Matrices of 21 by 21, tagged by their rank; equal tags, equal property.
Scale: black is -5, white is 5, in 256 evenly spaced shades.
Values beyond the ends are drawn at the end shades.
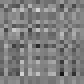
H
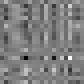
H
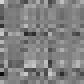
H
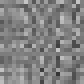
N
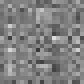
N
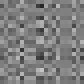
H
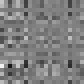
H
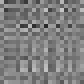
H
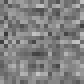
N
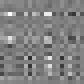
H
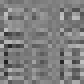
H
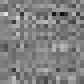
N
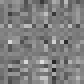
N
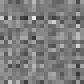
N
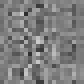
N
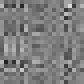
N
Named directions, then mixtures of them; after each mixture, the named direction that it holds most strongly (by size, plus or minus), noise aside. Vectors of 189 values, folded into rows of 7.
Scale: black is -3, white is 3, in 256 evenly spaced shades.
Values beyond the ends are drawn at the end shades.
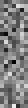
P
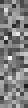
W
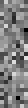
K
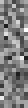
K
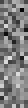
P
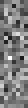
W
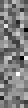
K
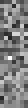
W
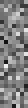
W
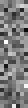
P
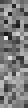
W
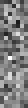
W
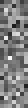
W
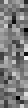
K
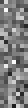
P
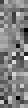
K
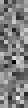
K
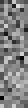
P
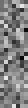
P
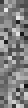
W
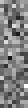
W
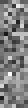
P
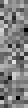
K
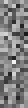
P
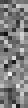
P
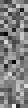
P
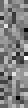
K
